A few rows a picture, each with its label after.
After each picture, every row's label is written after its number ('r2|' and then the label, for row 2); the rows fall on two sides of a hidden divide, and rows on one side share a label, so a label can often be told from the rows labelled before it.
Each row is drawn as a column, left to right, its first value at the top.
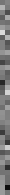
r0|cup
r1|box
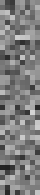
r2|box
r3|box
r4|box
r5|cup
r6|cup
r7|cup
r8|cup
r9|cup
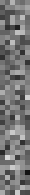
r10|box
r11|cup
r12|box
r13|cup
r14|cup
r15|cup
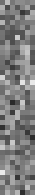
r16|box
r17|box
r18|box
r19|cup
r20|box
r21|cup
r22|box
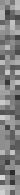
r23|cup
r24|cup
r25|cup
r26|cup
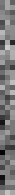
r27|cup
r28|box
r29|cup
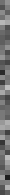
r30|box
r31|box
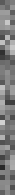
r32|box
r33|box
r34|box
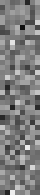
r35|box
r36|box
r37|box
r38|cup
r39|cup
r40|box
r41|box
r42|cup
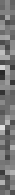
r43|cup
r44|cup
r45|box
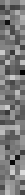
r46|box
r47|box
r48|box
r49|box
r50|box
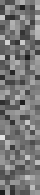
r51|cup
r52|box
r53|cup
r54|cup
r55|box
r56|box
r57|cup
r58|cup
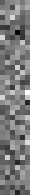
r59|cup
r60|box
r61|box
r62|box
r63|box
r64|cup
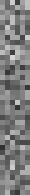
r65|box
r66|box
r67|cup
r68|cup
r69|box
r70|cup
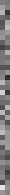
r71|cup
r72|cup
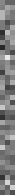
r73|box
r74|cup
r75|cup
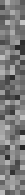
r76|cup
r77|cup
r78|cup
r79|box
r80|cup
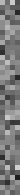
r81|cup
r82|cup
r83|cup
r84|cup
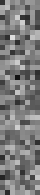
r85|cup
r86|box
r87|cup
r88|cup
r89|cup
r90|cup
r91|cup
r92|cup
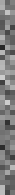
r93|cup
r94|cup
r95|cup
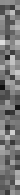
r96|box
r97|box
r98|cup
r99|box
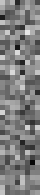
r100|cup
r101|cup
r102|cup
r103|cup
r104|box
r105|cup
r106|cup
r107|cup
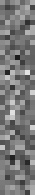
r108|box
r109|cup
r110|cup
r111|box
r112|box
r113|cup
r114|box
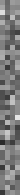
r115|cup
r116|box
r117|box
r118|cup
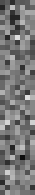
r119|box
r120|box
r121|cup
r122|cup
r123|box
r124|cup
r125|box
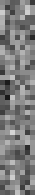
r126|box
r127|cup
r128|cup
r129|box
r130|cup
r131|cup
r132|box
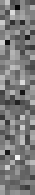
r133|box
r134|cup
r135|box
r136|box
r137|cup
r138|box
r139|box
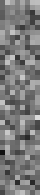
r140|box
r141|cup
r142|cup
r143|box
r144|box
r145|box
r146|cup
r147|cup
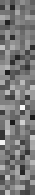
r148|box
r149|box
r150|box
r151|box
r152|box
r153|box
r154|box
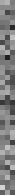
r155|cup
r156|box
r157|cup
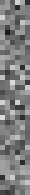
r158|cup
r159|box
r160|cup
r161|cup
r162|box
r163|box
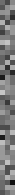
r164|box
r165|box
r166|cup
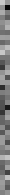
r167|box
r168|cup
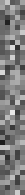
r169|cup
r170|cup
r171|cup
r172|box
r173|cup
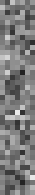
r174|cup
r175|cup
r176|cup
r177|cup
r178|box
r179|cup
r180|cup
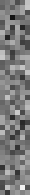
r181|cup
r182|box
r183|box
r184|cup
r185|cup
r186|cup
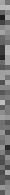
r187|cup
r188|cup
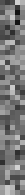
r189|box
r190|box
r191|box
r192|cup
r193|cup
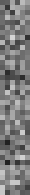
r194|cup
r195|box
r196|cup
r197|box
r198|cup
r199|box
